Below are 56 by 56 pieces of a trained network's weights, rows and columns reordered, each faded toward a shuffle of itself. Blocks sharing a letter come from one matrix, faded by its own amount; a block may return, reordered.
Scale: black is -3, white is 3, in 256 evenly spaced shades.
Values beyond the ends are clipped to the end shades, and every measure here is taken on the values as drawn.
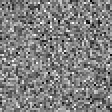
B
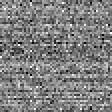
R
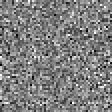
B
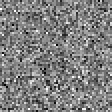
B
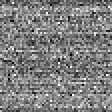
R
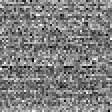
R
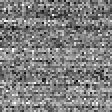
R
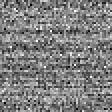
R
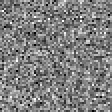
B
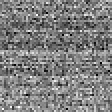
R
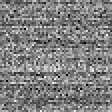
R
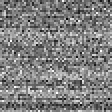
R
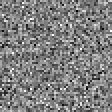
B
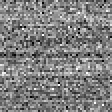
R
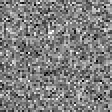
B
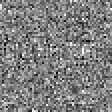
B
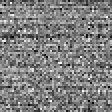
R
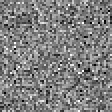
B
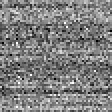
R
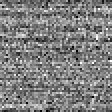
R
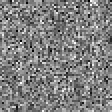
B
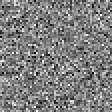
B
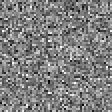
B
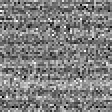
R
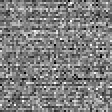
R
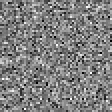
B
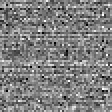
R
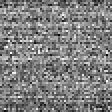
R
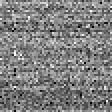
R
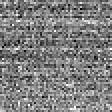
R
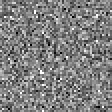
B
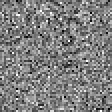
B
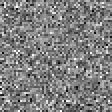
B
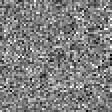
B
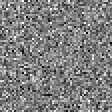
B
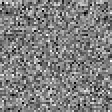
B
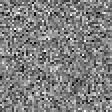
B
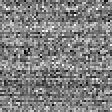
R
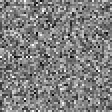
B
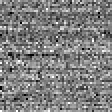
R
